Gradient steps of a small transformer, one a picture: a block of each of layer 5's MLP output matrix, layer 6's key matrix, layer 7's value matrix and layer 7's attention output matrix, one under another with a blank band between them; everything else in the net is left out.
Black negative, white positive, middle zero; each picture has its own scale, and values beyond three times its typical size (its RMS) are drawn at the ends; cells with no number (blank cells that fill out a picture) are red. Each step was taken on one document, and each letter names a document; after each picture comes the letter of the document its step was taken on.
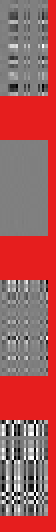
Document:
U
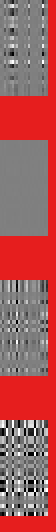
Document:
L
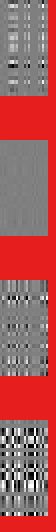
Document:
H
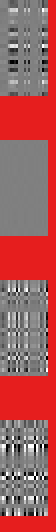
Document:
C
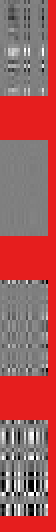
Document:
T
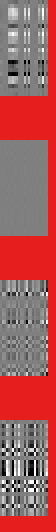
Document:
H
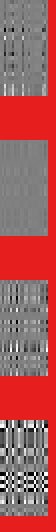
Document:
L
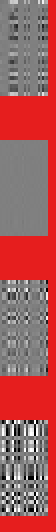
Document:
U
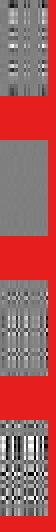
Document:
C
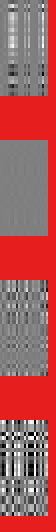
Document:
H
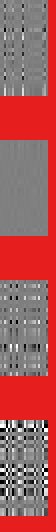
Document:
L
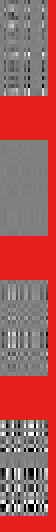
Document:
T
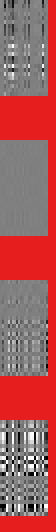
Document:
T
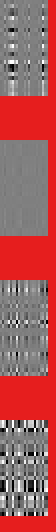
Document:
L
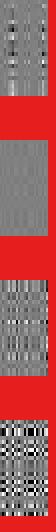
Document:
L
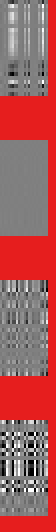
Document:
H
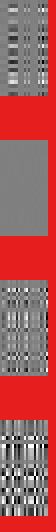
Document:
C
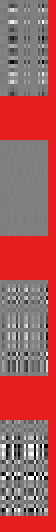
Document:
C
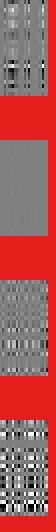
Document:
T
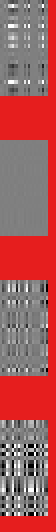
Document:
H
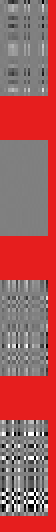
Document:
T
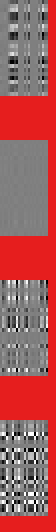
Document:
U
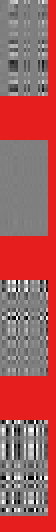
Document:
U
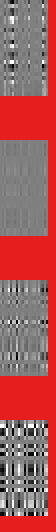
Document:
L
